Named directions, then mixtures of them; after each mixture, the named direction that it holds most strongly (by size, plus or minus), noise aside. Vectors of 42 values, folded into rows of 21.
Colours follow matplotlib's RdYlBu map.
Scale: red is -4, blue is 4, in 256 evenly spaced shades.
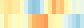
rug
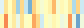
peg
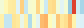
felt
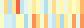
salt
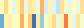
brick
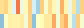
brick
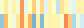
brick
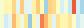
felt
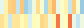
felt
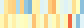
peg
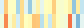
peg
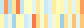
salt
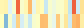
peg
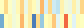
brick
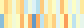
brick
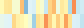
felt
